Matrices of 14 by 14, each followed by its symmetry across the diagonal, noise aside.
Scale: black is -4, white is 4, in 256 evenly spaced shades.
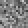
antisymmetric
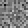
symmetric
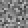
antisymmetric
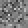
symmetric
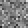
antisymmetric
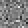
antisymmetric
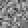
symmetric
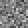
antisymmetric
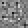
symmetric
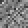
symmetric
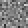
antisymmetric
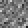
symmetric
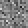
antisymmetric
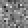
antisymmetric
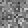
symmetric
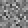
antisymmetric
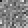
symmetric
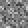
symmetric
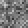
symmetric
